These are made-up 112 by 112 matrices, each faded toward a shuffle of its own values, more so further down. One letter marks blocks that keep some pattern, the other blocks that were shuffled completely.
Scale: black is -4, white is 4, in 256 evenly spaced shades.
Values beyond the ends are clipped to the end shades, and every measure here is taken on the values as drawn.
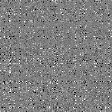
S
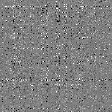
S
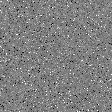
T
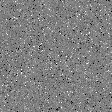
T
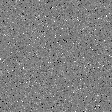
T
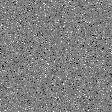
T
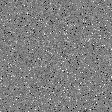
T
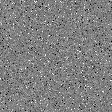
T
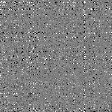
S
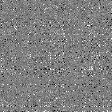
S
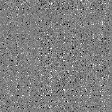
S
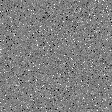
T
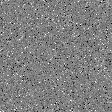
T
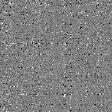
S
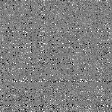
S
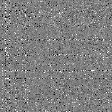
S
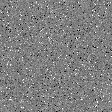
T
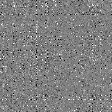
S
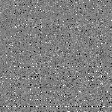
S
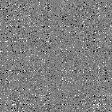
S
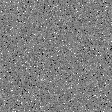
T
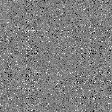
S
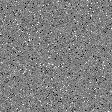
T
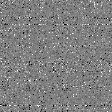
S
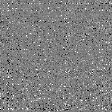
S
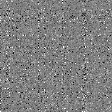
S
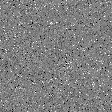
T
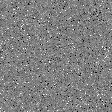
T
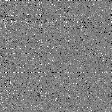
S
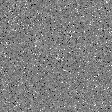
T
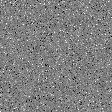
T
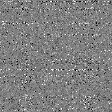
S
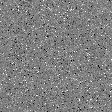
T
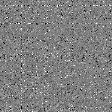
S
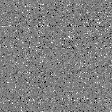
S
